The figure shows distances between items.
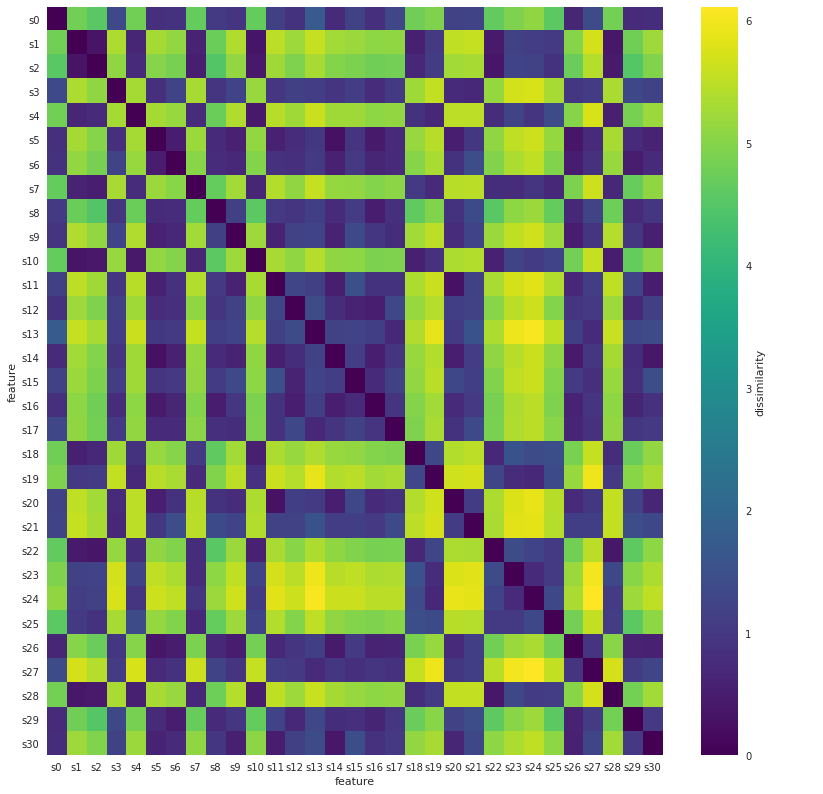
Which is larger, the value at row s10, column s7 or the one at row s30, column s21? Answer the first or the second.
the second
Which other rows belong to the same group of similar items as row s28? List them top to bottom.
s1, s2, s4, s7, s10, s18, s19, s22, s23, s24, s25
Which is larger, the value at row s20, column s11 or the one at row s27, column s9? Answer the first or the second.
the second
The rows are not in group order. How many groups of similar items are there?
2
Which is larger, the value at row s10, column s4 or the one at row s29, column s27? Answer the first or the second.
the second
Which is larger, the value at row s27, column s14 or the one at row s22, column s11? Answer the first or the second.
the second
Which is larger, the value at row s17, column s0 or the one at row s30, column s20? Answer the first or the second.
the first
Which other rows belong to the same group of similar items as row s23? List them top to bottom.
s1, s2, s4, s7, s10, s18, s19, s22, s24, s25, s28
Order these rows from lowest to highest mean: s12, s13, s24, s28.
s12, s13, s28, s24
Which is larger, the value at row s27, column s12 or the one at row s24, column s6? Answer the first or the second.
the second
